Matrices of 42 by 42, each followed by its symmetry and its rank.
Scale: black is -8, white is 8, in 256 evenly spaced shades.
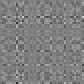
antisymmetric, rank two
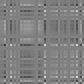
symmetric, rank one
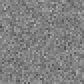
neither, full rank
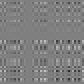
neither, rank one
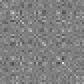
symmetric, rank five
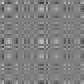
symmetric, rank one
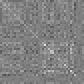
symmetric, rank five
